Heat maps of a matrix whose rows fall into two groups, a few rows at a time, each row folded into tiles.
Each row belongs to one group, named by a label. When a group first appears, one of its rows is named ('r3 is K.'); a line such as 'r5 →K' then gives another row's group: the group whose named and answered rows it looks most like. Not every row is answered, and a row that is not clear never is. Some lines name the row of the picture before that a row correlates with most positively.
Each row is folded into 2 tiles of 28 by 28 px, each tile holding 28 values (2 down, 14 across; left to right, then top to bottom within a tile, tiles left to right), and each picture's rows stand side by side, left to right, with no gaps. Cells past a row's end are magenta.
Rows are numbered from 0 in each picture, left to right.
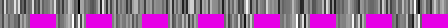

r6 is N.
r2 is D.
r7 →D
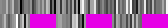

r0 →N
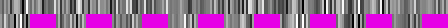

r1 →D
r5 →N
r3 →N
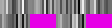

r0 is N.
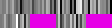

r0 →N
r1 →D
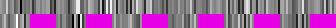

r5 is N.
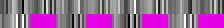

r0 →N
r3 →N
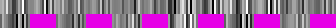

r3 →N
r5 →N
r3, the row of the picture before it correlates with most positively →0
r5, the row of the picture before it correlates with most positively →0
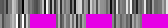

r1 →D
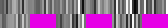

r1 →D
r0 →N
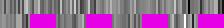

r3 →N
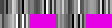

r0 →N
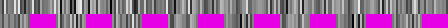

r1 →D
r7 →D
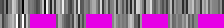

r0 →N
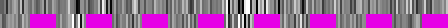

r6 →D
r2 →D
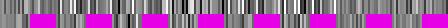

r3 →D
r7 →D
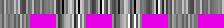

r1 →N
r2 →N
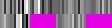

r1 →N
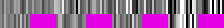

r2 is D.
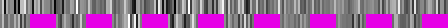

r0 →D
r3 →N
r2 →N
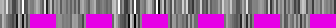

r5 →D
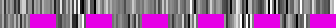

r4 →N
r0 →D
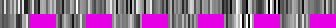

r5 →N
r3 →D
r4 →N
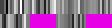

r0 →N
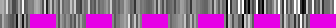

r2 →N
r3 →N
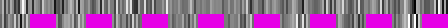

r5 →N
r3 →D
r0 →D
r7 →N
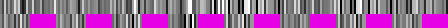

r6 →D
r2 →D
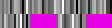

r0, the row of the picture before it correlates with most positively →1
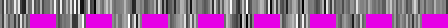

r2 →N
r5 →N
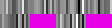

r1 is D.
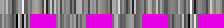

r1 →D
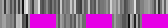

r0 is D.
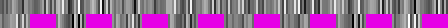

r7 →N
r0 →N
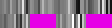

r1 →N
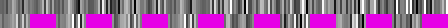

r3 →N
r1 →N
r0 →N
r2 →N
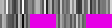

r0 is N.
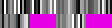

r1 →N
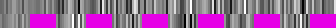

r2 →D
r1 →N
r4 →N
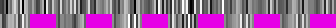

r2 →N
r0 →N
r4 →N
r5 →N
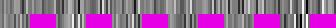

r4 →D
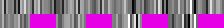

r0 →D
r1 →N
